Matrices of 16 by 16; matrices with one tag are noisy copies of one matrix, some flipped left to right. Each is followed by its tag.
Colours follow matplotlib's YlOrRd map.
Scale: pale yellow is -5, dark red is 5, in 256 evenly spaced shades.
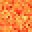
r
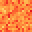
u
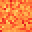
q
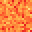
u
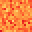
q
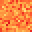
q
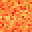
r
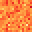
u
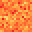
r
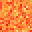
q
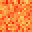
u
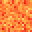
u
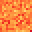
q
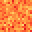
u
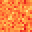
u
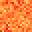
u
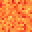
u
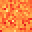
q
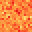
r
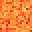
q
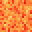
u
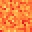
q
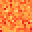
q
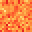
u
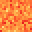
q
